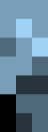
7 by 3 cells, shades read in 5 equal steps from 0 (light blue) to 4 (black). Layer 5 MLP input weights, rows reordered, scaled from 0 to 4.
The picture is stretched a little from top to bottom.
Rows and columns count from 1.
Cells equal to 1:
9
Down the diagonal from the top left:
1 0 0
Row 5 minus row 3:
-1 2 3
